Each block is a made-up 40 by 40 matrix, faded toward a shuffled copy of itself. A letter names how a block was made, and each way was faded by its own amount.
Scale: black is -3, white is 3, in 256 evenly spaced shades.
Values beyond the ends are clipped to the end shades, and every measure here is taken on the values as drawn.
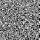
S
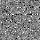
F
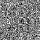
S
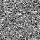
S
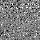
F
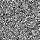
S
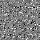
F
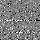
F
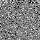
F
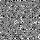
F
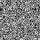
S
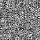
S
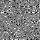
F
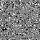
F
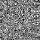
S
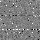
F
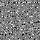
F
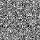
S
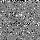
F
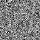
S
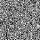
S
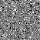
F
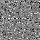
F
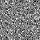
S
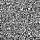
S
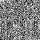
S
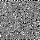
F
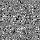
F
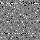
F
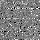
F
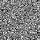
S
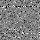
F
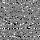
F
